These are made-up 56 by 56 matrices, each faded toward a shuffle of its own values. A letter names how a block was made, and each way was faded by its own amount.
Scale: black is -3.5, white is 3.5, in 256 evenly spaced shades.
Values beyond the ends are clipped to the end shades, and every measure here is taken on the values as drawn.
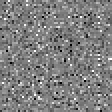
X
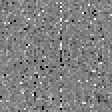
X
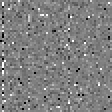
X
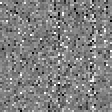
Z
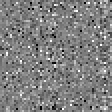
X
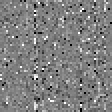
Z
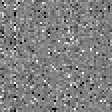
X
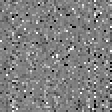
X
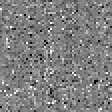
X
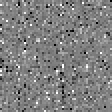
X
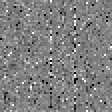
Z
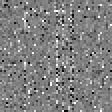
Z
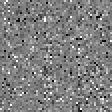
X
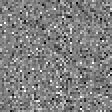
Z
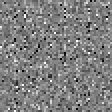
Z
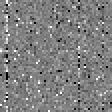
Z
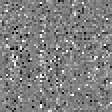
X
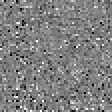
X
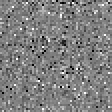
X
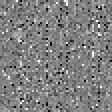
Z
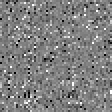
X
